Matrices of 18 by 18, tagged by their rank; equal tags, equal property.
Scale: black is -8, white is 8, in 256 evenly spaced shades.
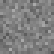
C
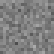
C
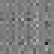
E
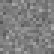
C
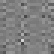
E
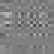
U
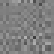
E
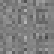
E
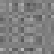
U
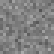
C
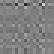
U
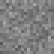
C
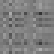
U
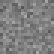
C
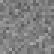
C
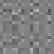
U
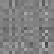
E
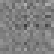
E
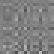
U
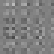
U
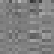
U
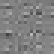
E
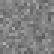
C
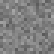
C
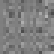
E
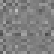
E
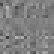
E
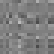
U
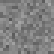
C
